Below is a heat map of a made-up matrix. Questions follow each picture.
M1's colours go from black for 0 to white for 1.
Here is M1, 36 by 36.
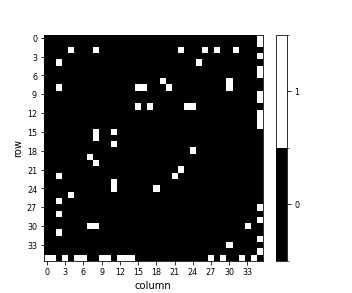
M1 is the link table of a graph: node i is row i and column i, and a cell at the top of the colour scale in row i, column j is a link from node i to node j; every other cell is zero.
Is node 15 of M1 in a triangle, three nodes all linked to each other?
no
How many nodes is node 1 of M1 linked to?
1
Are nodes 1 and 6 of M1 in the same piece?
yes
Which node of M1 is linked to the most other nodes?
node 35
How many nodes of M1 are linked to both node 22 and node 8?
1
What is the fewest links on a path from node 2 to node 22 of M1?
1
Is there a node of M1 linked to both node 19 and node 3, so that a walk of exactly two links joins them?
no
